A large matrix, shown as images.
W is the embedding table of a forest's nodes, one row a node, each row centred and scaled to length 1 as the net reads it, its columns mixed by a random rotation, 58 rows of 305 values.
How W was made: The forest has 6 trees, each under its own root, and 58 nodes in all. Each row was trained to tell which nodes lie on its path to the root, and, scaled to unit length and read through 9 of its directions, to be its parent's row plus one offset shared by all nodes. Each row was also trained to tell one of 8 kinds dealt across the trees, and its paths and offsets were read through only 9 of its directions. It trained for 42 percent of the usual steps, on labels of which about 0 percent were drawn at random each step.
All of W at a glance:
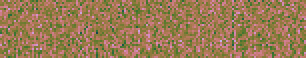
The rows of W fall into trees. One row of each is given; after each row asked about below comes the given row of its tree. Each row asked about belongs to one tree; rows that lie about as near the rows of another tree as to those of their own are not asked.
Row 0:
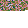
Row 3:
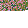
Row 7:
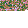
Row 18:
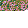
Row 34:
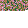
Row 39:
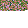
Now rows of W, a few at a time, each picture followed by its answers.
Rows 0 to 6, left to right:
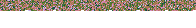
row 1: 39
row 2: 18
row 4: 3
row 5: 39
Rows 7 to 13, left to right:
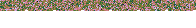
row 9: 39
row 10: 3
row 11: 18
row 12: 18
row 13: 7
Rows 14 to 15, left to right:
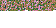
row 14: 34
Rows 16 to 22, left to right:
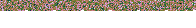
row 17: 7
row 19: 34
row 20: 0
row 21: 3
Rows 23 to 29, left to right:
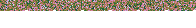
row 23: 39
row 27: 3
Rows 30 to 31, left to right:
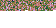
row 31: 34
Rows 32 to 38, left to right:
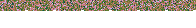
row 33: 34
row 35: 34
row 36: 39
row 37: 34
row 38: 18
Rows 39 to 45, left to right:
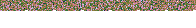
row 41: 34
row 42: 7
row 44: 34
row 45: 34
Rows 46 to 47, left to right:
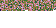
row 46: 18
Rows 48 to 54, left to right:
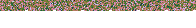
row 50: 18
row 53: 18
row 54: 7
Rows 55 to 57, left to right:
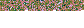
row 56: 34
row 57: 18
